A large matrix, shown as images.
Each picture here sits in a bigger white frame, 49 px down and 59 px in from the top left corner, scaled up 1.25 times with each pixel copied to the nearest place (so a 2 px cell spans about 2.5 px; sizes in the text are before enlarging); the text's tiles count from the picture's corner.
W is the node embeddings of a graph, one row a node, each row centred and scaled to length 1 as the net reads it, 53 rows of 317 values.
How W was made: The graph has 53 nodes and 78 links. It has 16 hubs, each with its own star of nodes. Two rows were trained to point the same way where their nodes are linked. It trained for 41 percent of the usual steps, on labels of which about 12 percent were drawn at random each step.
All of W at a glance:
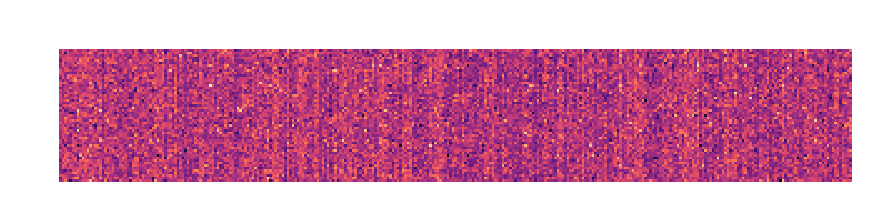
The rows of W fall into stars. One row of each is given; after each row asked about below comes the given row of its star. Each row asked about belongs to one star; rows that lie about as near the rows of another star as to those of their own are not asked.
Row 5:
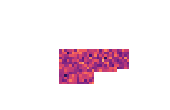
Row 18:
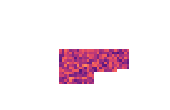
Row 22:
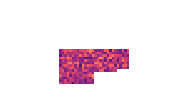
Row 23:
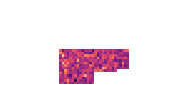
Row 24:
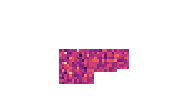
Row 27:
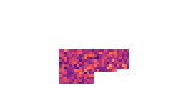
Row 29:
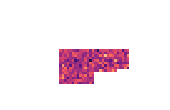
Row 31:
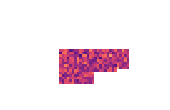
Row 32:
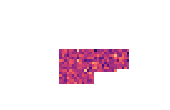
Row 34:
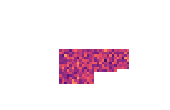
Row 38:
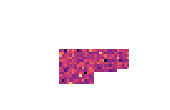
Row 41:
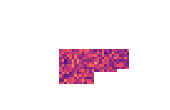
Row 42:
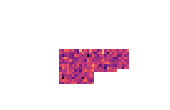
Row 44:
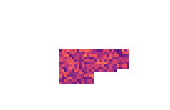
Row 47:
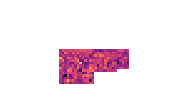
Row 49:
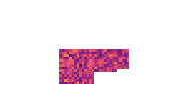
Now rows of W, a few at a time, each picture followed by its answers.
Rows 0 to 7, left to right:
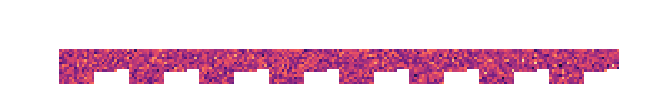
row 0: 34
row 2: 42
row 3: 47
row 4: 27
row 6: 44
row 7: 32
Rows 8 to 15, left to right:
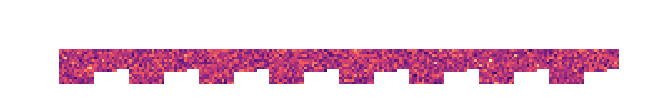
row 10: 5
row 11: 38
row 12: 23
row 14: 49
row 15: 22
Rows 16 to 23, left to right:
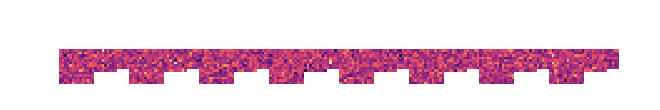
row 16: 41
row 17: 5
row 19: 23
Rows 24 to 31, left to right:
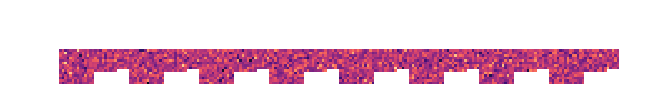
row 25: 29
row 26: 5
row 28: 49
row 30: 29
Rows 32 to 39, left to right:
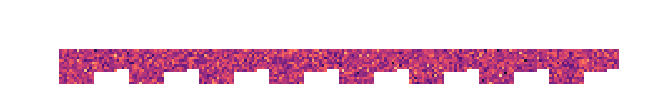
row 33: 42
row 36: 18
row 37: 23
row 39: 24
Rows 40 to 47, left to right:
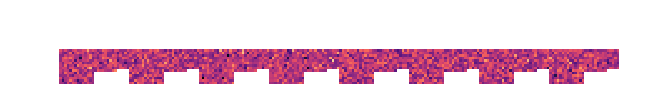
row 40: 18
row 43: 38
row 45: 32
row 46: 44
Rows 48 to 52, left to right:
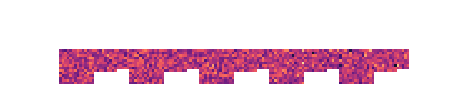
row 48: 49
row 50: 29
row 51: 38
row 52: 24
